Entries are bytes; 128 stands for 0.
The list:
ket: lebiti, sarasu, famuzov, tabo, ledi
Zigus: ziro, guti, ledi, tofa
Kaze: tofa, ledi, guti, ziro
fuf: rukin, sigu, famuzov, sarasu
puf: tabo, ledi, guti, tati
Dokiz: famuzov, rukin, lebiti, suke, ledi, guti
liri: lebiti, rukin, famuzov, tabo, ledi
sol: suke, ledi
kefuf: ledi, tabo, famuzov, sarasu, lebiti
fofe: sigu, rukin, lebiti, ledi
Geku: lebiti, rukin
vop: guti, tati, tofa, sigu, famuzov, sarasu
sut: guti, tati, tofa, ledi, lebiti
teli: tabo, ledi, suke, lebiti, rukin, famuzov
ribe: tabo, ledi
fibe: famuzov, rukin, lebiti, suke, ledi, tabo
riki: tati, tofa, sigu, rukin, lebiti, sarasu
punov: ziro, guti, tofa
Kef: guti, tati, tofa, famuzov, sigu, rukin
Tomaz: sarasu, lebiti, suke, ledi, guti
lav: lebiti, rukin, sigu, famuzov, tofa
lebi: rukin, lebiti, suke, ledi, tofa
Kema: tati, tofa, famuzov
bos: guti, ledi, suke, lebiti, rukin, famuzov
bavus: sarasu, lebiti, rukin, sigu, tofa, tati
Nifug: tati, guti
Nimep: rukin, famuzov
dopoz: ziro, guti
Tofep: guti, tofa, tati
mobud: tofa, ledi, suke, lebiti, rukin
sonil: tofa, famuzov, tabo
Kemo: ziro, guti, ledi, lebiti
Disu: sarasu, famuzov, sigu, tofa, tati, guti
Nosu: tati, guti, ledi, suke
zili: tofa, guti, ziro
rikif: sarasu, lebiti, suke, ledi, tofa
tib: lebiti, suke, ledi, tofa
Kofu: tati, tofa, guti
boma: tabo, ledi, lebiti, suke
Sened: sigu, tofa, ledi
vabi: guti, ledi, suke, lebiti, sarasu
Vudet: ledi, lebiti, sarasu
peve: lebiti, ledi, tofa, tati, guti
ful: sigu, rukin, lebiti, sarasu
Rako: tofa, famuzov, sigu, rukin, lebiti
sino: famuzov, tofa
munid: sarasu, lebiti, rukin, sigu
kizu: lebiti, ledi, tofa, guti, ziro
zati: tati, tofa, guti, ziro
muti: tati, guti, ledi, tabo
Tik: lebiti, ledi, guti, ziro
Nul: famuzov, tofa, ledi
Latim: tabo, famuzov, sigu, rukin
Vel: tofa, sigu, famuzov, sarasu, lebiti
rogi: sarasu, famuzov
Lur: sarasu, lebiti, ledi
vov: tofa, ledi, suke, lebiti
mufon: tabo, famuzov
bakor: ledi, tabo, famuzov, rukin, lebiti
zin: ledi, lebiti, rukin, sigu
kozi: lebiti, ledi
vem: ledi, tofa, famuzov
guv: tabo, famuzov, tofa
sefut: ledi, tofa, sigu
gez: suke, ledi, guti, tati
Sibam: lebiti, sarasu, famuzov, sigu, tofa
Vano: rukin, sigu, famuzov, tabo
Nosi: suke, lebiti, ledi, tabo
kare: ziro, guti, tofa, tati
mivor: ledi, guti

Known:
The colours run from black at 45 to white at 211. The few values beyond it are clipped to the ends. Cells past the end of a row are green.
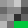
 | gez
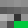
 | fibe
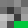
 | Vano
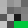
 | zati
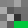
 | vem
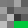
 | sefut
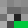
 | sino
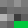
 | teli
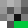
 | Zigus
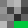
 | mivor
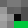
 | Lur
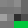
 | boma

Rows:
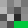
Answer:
Kema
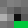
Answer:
ket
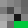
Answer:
Geku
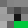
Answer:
rogi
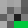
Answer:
Nifug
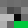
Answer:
bavus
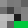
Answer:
lav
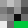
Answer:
Kemo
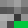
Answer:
Dokiz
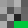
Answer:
sut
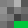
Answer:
puf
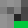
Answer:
kozi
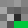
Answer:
Nul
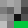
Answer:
Tik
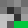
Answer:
fuf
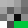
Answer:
kare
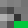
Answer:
liri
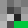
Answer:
Rako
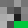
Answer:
Disu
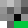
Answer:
dopoz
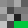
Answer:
vop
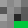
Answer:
Nosi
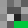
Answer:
riki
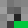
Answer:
guv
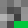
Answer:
Latim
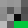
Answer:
kizu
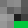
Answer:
Vudet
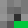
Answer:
mufon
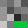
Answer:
Sened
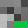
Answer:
fofe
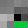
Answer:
rikif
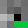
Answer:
Sibam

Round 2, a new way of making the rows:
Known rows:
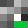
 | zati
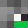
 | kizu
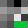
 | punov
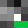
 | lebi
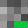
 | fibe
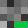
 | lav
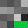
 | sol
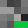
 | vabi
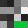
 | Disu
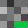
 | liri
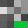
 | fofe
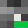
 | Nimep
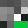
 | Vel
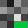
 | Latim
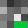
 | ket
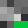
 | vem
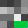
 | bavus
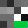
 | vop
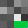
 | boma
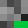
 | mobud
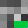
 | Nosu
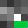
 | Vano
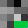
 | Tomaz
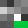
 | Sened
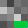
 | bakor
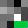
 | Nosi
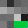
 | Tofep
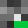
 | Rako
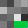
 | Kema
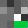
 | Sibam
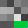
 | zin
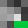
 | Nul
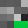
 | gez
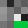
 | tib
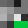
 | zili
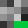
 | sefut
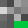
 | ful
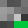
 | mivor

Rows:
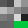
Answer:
Kofu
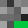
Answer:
Geku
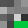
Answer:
Nifug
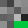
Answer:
kozi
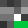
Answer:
fuf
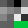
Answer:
kare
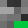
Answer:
bos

